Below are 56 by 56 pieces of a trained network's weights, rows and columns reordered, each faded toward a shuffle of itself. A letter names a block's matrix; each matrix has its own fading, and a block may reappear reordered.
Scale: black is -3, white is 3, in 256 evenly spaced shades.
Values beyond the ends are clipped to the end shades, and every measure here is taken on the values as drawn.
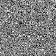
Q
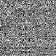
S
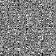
S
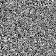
Q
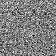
Q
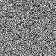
Q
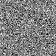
Q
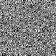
Q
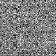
S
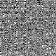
S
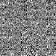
S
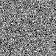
Q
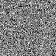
Q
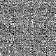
S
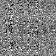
S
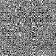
S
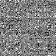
S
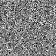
Q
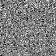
Q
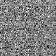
S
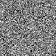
Q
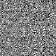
S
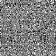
S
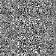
S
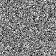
Q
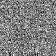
Q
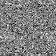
Q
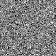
Q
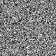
Q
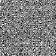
S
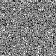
Q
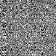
S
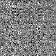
S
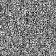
Q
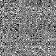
S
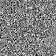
Q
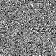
Q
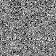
Q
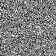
Q
